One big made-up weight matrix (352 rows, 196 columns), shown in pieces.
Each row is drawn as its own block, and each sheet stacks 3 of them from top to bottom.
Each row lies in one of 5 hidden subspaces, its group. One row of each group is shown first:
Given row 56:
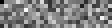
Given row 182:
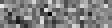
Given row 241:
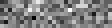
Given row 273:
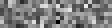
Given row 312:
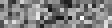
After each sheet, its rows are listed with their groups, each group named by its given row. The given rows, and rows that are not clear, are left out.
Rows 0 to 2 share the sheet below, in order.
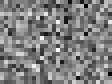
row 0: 273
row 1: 273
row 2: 56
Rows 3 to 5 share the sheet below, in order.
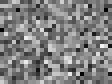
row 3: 312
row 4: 56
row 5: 312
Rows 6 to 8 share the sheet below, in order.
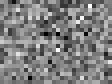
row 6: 312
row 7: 273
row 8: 56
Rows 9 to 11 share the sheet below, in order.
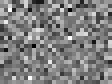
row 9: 241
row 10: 241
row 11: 56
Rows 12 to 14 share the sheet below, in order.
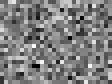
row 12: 312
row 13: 241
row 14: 56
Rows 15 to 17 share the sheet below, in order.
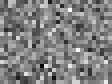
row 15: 273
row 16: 312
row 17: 182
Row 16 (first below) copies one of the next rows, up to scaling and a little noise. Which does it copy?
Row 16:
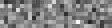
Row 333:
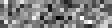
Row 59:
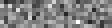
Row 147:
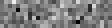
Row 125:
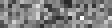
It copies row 59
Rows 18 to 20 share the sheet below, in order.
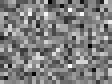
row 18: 273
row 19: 182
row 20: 241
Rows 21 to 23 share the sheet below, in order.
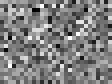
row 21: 56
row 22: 241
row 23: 241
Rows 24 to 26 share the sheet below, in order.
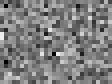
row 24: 182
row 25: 182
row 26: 182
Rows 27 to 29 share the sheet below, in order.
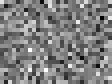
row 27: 56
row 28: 56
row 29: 273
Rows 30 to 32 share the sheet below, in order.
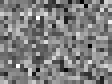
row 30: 273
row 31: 182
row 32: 312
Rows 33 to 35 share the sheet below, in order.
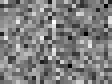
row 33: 182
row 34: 182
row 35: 273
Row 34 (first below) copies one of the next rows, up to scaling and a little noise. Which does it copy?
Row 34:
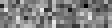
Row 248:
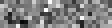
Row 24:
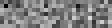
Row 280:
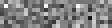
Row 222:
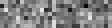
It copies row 222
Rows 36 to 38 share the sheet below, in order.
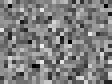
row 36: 182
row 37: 241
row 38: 56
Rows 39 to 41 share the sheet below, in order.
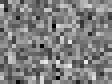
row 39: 182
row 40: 241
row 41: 273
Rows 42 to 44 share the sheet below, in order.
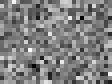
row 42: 312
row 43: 56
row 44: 56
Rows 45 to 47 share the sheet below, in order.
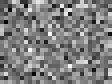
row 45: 241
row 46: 56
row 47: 241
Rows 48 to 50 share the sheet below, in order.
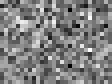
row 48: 182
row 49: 312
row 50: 273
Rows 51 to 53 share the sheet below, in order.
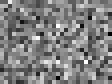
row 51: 182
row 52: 56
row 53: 273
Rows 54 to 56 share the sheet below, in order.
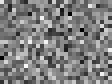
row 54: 241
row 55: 273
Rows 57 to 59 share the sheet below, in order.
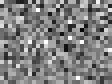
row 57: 56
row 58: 273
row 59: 312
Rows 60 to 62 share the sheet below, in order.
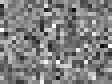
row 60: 182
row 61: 56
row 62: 273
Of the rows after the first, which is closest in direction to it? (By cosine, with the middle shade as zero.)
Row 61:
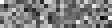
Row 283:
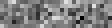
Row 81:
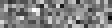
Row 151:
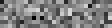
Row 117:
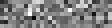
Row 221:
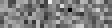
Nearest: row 283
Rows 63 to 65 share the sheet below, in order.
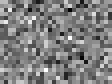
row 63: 241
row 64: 273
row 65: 273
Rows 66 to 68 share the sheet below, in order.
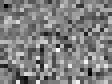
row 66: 182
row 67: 273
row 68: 182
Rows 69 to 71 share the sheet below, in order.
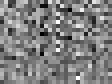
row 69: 273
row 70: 273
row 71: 312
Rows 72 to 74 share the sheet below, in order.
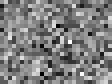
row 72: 182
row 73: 241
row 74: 312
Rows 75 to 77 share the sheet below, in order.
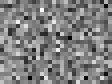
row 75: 182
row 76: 273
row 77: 56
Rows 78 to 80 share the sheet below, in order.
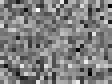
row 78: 56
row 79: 312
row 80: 182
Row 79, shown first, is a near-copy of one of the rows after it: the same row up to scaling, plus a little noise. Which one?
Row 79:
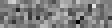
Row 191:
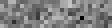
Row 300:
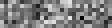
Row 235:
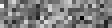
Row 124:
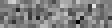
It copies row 124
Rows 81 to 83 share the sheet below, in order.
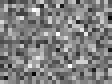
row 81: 56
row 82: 273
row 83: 241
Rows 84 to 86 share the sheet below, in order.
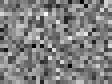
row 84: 273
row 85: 241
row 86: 273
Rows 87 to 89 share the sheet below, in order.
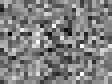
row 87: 182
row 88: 312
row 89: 312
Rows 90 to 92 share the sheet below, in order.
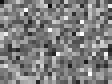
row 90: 56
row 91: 182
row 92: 182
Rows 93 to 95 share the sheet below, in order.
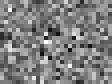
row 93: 241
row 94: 182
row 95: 273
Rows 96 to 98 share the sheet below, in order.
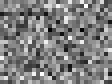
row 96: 273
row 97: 273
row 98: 241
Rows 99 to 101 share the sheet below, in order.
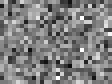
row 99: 312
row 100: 56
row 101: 273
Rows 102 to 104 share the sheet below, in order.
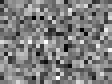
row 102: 241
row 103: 273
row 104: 273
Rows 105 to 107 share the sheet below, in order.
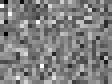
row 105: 312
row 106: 182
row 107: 182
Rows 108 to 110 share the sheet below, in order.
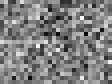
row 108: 312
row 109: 273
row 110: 56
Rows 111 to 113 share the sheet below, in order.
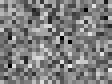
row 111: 56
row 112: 241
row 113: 241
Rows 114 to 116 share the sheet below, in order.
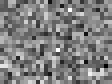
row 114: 273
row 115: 273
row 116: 182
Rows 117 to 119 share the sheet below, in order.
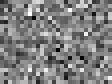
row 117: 241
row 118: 273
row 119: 273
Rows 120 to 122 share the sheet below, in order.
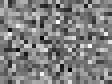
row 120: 273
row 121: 182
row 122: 241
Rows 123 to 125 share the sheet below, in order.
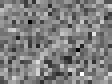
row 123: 56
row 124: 312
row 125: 312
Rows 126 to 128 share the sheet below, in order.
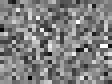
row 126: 312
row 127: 56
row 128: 56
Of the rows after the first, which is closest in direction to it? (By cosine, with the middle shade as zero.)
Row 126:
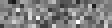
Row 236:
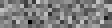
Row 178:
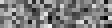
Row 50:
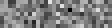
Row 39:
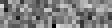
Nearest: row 50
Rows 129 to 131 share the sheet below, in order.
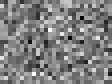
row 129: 312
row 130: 273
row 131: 241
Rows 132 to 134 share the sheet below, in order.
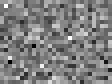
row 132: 182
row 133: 241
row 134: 182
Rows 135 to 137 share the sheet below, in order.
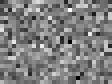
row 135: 241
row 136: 241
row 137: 312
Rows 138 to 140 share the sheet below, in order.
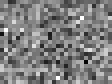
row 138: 312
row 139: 312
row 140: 273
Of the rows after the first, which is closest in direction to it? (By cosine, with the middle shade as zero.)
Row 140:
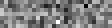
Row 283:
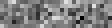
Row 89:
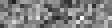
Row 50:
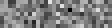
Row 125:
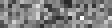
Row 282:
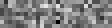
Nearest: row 50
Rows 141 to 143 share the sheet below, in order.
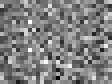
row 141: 56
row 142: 56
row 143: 273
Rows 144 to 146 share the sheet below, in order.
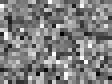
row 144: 182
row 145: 182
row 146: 273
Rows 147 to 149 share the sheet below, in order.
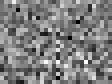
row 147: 312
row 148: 273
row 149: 273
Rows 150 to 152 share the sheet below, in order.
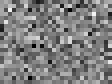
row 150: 241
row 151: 241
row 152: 56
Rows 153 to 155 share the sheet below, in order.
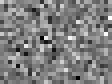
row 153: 56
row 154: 182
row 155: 312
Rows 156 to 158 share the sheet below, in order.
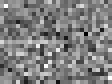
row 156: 182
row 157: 273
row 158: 182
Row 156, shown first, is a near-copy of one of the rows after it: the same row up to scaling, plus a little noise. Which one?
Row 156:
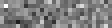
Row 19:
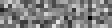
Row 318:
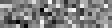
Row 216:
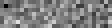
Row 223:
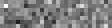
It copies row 223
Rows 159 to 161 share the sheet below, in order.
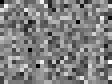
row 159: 56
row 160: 56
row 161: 56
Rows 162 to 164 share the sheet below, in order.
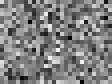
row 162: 56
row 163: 273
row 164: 182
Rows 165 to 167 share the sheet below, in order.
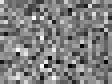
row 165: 241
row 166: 182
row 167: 182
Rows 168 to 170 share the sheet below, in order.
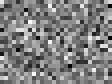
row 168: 56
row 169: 56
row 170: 241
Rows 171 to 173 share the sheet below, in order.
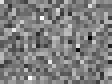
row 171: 241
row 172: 312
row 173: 56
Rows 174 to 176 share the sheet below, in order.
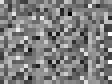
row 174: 241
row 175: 56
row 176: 56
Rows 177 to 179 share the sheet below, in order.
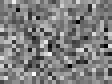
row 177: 312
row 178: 56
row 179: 241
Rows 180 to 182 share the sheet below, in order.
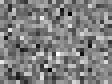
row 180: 241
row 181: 182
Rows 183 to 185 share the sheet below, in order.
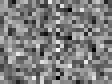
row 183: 273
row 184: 273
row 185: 273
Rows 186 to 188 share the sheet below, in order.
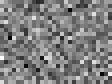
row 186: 241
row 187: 241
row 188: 56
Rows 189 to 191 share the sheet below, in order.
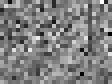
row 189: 182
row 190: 56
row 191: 312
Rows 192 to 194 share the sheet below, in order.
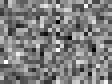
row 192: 273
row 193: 273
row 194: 182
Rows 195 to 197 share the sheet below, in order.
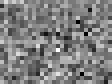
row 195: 312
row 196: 273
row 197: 312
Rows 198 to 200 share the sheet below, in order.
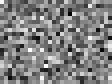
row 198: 241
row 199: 56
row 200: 182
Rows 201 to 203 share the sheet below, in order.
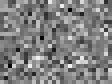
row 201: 273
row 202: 182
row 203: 241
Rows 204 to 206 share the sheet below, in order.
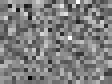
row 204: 312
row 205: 273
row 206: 56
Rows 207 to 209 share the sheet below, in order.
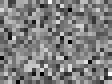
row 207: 273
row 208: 241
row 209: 241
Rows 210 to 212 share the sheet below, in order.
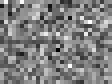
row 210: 312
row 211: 273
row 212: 273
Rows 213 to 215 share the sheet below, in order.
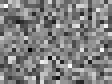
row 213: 182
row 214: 56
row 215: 273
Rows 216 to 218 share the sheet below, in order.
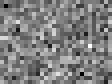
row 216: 182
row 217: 182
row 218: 312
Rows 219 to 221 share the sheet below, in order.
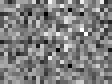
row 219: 273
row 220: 273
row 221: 273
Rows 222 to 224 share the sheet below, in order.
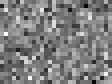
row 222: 182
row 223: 182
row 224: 56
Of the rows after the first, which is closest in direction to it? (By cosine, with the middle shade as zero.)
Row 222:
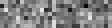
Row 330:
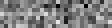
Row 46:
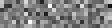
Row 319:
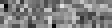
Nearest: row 330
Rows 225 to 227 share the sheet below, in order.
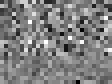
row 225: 56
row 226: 273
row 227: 312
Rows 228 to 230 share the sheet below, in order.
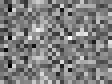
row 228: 241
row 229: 241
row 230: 241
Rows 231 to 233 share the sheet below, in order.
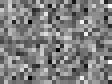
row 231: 56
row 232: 273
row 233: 56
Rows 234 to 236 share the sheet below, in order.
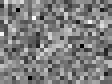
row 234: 312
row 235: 312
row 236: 56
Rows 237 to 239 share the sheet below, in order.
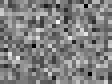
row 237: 273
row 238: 241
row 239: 182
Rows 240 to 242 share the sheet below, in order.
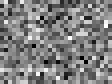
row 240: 312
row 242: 273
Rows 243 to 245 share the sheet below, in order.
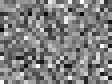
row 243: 273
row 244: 56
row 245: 56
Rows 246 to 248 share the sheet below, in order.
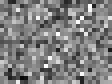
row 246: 312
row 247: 273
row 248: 182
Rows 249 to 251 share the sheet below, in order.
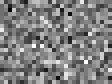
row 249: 241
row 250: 241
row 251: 273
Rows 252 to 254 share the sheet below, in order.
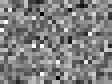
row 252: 241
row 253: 241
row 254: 273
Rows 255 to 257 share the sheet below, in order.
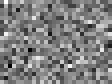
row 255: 312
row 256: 56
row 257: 241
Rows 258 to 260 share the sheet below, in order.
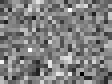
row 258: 241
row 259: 56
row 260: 312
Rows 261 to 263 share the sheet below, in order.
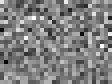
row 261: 241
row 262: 56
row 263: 182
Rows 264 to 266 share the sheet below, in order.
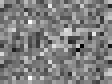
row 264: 56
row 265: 312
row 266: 56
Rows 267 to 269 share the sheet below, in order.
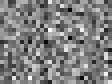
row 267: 273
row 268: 273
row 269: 56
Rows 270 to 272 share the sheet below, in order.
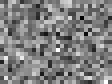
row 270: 312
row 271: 273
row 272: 312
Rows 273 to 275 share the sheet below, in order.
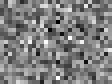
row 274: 273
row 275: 273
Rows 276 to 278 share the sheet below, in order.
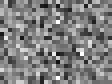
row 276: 273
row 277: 182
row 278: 273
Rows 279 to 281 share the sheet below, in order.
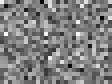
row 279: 56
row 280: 182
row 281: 273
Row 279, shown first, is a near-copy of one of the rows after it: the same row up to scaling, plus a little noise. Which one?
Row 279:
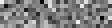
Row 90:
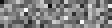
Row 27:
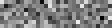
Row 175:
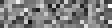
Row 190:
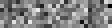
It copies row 27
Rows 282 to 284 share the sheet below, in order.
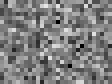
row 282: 273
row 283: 312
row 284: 273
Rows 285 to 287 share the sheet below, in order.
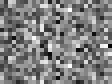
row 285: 273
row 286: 56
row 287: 273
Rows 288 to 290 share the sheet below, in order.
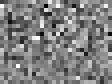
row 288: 182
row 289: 56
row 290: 312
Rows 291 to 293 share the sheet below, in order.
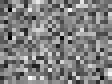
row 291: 241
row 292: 241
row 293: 56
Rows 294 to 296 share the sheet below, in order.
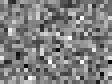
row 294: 312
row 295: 273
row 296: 56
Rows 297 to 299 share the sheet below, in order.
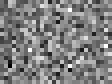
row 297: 273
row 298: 56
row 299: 241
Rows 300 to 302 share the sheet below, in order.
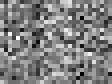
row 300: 312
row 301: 312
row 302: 312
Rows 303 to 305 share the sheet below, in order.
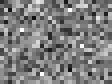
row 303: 241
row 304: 312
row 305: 241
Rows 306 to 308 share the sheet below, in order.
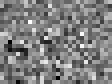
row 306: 56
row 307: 182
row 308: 273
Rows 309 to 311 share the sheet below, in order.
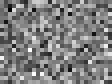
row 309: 241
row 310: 56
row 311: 241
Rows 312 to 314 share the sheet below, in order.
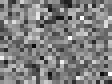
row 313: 241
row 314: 56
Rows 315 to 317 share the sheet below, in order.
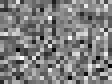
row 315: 182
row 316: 182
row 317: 56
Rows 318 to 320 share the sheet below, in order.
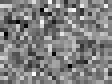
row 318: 182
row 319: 182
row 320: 241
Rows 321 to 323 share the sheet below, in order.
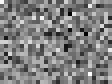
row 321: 241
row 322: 273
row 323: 182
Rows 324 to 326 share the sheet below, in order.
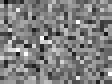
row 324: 312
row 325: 182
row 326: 56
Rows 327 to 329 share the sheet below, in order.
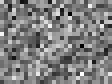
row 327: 241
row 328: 312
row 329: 312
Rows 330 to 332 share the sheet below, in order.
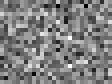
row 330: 273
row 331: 273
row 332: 241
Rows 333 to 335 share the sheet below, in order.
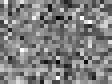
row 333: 312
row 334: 182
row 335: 273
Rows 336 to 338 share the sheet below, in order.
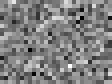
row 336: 312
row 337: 56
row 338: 241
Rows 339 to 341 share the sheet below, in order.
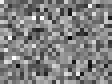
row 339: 241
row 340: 241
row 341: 312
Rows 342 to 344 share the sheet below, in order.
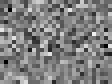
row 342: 241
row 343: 56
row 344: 182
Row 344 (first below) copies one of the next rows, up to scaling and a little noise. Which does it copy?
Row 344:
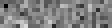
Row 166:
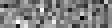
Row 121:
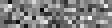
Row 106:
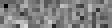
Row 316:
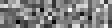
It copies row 106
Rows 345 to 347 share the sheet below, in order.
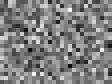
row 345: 273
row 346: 56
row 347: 241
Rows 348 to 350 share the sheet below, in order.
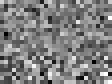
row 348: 56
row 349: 182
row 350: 56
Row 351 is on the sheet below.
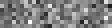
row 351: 56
